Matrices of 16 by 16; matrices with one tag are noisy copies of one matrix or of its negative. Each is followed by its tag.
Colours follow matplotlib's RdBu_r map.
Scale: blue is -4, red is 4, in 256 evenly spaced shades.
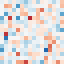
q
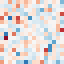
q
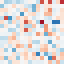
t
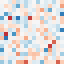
q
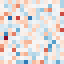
q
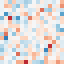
q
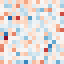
q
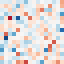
q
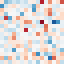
t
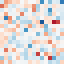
t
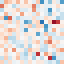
t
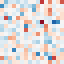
t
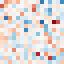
t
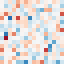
q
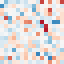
t
